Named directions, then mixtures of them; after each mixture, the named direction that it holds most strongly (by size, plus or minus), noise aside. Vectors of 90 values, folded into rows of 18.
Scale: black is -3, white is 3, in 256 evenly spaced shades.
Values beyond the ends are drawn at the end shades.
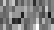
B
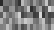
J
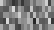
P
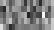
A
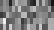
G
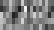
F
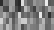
J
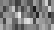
J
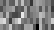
B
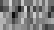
F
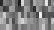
J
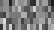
G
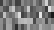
J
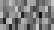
G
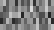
B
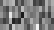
B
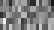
G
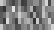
P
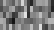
F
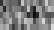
J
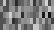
B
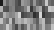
J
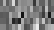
B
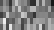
G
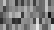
B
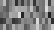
B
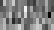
B
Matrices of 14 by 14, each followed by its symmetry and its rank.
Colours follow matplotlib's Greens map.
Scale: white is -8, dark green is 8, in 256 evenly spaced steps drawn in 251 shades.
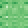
neither, rank two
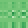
neither, rank one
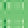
neither, rank one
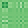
symmetric, rank one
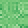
neither, rank two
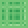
symmetric, rank one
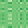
neither, rank one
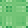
symmetric, rank one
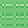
neither, rank one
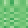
neither, rank one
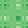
symmetric, rank one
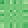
symmetric, rank one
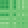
symmetric, rank one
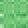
neither, rank two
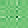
symmetric, rank one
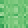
neither, rank two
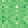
neither, rank two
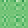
neither, rank one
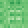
neither, rank two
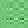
neither, rank one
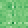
neither, rank two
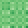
symmetric, rank one
